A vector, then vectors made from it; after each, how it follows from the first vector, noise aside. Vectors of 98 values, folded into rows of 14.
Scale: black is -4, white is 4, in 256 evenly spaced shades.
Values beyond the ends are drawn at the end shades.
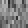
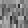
wrapped around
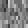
negated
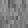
shrunk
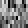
scaled up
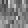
negated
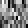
scaled up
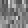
negated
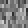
wrapped around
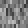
wrapped around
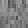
shrunk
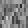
wrapped around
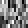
scaled up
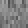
shrunk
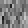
wrapped around
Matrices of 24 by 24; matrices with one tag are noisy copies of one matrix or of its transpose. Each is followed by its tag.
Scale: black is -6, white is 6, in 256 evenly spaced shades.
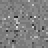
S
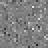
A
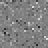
A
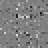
S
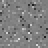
A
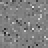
A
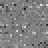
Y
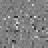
S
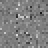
S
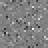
A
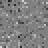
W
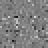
S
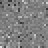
W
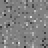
Y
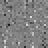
Y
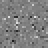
S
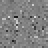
S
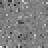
W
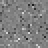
A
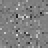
S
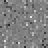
Y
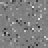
A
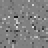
S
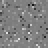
A
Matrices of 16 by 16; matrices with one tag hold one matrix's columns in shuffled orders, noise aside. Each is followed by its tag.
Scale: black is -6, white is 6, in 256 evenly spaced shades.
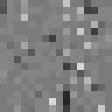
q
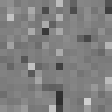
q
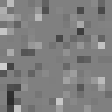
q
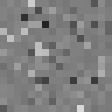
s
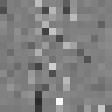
q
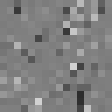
q
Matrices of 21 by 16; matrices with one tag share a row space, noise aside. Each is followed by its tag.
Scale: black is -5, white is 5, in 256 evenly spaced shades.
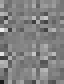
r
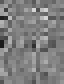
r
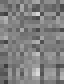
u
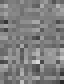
u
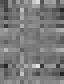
u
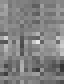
u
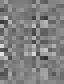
r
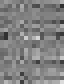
u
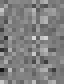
r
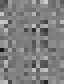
r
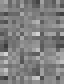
u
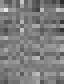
u
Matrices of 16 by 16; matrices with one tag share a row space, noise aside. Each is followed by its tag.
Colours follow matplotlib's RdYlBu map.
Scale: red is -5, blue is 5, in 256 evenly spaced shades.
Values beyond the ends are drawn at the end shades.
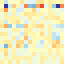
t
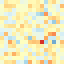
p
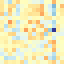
p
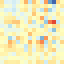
p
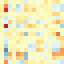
t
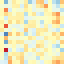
t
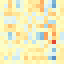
p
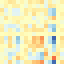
p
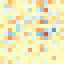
p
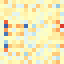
t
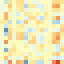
t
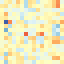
t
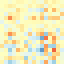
p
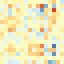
p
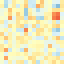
t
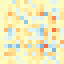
p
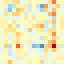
p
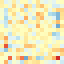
t
